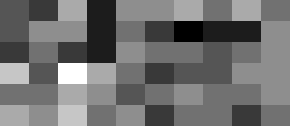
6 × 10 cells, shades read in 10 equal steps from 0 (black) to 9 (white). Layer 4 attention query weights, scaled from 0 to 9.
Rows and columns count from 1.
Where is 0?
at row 2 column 7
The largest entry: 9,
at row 4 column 3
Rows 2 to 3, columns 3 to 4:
5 1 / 2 1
